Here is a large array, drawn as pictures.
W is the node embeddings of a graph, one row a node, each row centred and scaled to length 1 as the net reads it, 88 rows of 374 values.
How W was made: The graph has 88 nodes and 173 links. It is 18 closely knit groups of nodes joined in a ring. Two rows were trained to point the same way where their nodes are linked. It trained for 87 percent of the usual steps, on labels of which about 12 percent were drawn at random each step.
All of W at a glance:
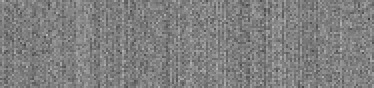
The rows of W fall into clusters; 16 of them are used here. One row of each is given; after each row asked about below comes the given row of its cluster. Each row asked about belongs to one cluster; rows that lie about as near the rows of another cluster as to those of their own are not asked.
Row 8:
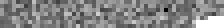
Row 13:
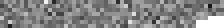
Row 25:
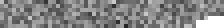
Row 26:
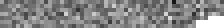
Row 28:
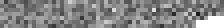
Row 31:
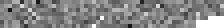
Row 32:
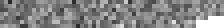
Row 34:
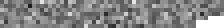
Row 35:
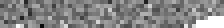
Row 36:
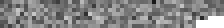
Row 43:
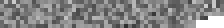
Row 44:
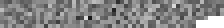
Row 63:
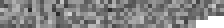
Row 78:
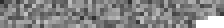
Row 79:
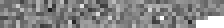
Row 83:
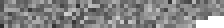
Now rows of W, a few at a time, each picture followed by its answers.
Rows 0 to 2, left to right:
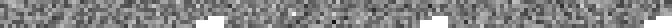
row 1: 63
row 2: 43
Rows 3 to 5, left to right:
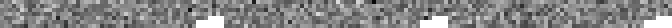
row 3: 32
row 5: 32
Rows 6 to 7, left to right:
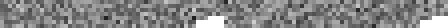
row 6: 35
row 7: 32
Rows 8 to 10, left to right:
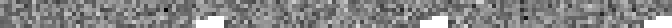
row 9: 44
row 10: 36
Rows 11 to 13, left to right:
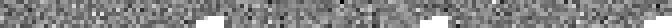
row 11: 44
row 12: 36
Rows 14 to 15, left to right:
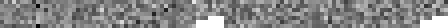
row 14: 43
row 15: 34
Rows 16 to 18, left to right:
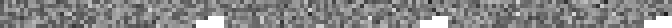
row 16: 83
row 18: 34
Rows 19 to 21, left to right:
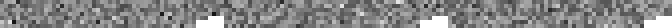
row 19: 31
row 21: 78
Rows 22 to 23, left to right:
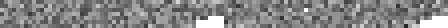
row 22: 63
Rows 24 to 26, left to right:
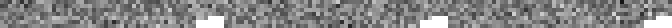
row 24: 78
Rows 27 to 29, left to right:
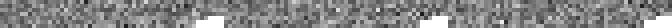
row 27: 8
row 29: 36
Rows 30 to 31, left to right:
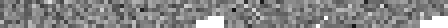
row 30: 35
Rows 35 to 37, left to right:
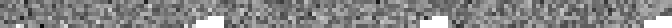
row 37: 78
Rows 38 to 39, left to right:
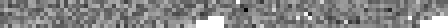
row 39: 79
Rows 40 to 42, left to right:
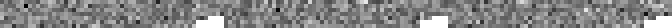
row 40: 32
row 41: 79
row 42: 63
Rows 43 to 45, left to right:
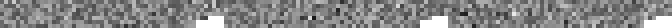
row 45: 8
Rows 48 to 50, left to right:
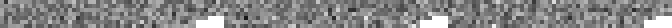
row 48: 25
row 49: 43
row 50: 63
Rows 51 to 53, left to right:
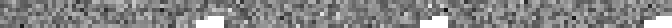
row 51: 79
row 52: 44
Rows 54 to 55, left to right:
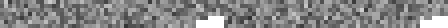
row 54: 83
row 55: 25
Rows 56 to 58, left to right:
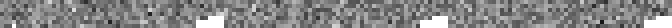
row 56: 43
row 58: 28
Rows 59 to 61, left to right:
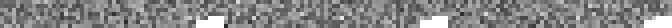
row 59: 34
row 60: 25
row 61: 13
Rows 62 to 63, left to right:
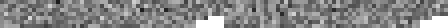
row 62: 31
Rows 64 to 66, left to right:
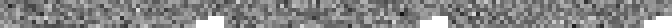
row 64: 31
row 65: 78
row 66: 8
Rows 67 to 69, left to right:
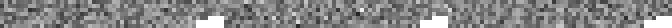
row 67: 83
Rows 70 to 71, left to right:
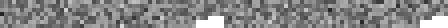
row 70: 83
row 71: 83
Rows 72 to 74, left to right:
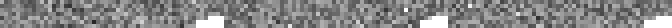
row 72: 26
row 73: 44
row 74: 13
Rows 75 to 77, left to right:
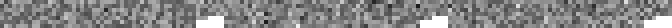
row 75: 25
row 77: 28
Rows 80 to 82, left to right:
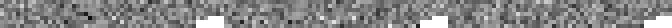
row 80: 28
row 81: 78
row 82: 44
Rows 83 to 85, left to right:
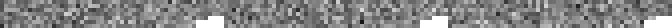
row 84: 34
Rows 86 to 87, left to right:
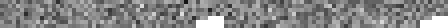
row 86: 35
